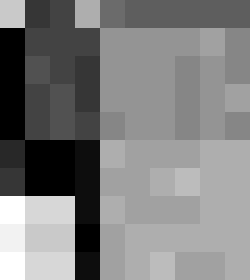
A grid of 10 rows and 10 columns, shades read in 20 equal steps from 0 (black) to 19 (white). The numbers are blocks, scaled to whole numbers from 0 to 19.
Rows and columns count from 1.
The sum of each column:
78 72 74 35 113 113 115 111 116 114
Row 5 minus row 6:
-3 5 6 4 -3 -1 -1 -2 -2 -3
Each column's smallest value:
0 0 0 0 8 7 7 7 7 7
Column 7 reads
7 11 11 11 11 12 13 12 13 14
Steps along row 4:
up up down up same same down up up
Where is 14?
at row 7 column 8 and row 10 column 7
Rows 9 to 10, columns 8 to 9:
13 13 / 12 12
